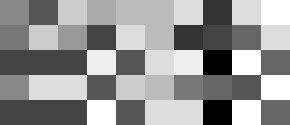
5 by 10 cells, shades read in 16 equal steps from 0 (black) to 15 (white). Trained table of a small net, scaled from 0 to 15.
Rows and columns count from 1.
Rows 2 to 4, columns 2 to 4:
12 9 4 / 4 4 14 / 13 13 5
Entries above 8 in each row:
7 5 4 5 4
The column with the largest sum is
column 6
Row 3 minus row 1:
-4 -1 -8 4 -6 2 1 -3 2 -9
